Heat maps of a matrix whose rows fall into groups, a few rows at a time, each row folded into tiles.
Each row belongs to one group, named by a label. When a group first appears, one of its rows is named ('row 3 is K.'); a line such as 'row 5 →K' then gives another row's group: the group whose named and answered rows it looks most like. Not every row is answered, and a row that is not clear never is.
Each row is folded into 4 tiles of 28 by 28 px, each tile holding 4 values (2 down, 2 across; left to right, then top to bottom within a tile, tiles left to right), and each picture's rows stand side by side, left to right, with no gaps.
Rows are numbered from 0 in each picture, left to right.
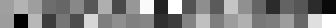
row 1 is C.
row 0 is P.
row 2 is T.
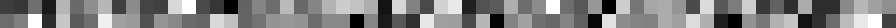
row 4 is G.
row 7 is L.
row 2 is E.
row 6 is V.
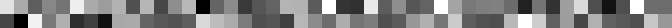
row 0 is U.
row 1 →V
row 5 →P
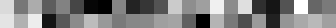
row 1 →G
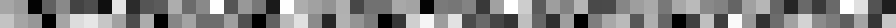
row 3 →V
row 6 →U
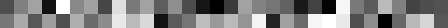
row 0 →C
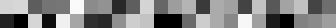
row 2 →V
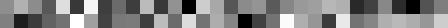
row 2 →L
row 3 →T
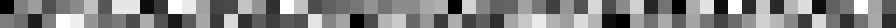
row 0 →L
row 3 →L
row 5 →V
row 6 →C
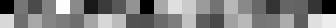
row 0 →E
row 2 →T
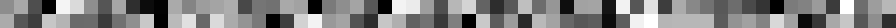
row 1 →G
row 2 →V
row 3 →L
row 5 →C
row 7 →L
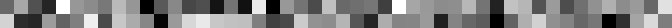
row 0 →L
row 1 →T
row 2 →V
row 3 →L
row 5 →V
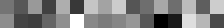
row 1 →V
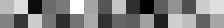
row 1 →G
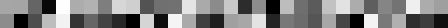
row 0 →L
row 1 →U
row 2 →G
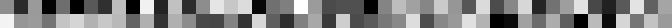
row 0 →T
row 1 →G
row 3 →E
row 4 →V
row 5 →P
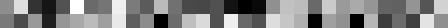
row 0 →P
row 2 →E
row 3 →P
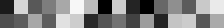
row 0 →U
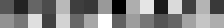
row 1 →C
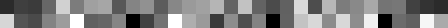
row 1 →L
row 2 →P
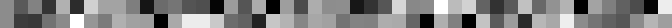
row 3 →G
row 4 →P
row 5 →V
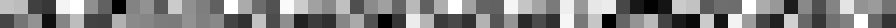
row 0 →U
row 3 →V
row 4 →U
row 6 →U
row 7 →E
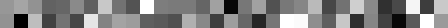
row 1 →V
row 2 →L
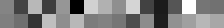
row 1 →P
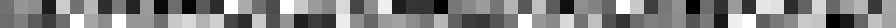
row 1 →T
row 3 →T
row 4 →C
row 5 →E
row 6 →G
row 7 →V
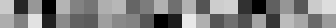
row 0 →G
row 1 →V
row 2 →G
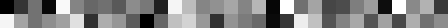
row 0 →E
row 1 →L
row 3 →C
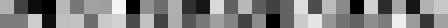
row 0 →G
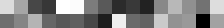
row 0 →U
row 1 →E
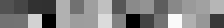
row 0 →G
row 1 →L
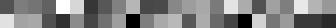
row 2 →U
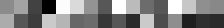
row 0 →L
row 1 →U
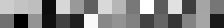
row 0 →P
